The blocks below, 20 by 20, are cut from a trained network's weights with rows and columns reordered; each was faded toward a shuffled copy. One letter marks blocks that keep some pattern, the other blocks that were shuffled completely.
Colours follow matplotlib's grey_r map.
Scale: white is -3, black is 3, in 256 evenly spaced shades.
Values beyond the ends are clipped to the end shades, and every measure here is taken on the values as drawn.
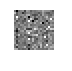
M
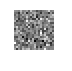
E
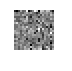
M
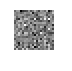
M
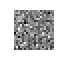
E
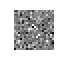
E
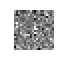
M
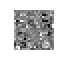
M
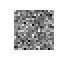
E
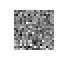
M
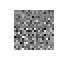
M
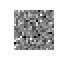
E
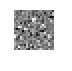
E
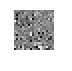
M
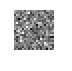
E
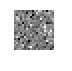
E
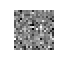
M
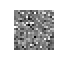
E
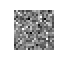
E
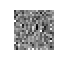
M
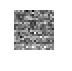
M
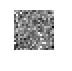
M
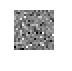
E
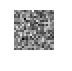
E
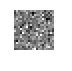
E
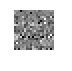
M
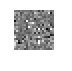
M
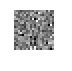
M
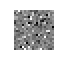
E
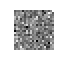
E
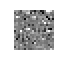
M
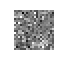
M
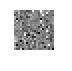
E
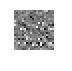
M
